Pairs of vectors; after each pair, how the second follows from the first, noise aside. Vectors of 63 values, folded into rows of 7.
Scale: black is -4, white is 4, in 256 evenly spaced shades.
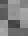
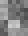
negated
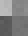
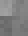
shrunk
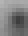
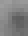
shrunk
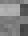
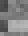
reversed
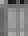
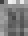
negated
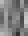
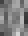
negated
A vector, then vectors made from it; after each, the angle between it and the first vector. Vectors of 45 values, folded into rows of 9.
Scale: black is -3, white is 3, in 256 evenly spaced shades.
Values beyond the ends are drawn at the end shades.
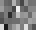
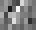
orthogonal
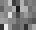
nearly opposite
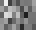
orthogonal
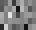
nearly opposite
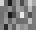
partly aligned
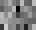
nearly opposite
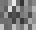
partly aligned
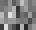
nearly opposite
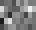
orthogonal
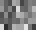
nearly parallel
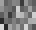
nearly parallel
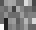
partly aligned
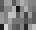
nearly opposite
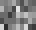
nearly parallel
